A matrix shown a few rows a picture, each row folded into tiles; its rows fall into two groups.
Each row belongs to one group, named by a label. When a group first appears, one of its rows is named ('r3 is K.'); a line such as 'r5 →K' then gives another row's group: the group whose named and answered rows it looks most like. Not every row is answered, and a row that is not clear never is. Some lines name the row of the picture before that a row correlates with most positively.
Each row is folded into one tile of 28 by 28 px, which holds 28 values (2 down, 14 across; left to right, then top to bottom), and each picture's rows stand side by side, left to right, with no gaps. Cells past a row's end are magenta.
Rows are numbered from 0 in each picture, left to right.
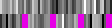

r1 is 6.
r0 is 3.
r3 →3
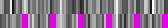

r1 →6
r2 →6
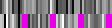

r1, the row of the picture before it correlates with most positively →3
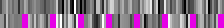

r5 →3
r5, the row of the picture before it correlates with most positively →0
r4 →3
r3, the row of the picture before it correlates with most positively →3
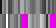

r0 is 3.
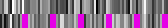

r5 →6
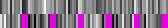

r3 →3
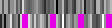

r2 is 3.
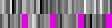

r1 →6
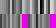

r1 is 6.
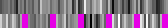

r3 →3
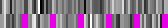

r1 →6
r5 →6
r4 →3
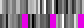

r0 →3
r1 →3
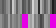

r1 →6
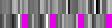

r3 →6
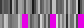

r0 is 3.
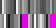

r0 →6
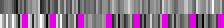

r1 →3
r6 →3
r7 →3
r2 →6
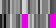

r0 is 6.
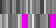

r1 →6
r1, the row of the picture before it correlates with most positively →1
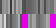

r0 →6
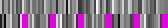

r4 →3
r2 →6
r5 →6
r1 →6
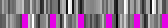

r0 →3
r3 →3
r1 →6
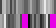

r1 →3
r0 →6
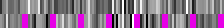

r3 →6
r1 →3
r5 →3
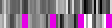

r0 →6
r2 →3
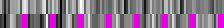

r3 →6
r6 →6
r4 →6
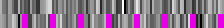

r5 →6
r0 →3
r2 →6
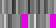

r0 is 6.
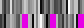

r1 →3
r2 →6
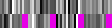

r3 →3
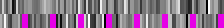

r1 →3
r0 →6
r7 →6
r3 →6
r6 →3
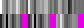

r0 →3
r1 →3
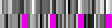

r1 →6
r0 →3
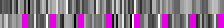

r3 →6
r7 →3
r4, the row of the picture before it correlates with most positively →2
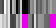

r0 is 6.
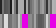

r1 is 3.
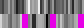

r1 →3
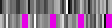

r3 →6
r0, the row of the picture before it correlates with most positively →0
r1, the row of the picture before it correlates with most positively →0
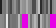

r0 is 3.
